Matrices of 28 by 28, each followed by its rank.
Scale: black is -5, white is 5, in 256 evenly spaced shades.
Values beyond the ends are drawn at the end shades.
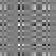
one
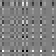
one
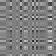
one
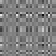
one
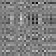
three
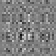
three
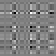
one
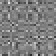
three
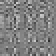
three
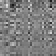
three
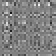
three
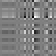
one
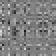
three
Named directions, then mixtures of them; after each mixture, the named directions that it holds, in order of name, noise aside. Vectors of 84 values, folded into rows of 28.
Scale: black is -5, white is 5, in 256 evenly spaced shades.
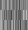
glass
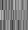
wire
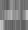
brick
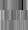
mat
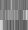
brick, glass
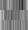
glass, mat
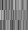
wire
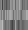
brick, wire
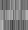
brick, wire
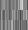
glass, mat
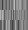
wire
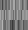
brick, wire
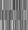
glass, wire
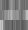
brick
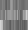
brick, glass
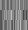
glass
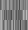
glass
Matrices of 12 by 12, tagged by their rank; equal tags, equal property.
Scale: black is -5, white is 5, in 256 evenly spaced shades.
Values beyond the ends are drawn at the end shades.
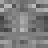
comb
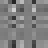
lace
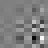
lace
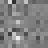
comb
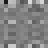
comb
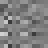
comb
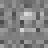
comb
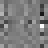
comb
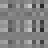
lace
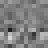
comb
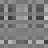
lace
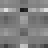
lace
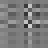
lace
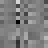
comb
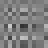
lace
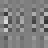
lace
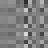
lace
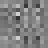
comb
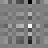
lace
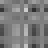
lace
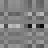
lace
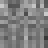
comb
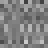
comb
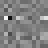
comb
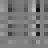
lace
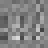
comb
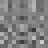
comb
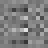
comb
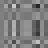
lace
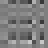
lace
